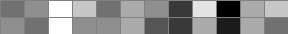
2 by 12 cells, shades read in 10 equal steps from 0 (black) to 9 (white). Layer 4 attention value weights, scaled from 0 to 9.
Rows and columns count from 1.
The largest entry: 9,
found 2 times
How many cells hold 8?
1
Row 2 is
5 4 9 5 5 6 3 2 6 1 6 4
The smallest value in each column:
4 4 9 5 4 6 3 2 6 0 6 4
